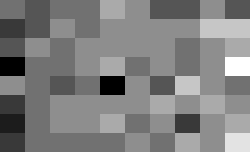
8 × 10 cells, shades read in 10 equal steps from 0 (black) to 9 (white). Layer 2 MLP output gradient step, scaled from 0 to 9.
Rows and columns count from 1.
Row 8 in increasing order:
2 4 4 4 4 4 5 5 6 8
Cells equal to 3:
8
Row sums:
40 48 47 46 40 48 43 46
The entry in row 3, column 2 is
5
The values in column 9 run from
5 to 7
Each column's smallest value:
0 3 3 4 0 4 3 2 5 3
